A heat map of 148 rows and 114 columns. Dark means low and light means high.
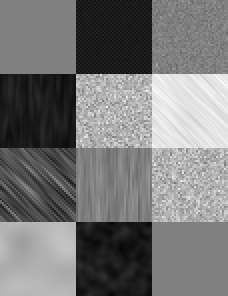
It is made of 4 by 3 panels. Panel 1,1: middling, flat. Panel 1,2: very low, checkered, faint in contrast. Panel 1,3: middling, fine-grained, faint in contrast. Panel 2,1: very low, streaked downward, faint in contrast. Panel 2,2: high, fine-grained. Panel 2,3: very high, slanting down to the right, faint in contrast. Panel 3,1: low, slanting down to the right. Panel 3,2: middling, streaked downward, faint in contrast. Panel 3,3: high, fine-grained. Panel 4,1: high, smooth, faint in contrast. Panel 4,2: very low, blotchy, faint in contrast. Panel 4,3: middling, flat.
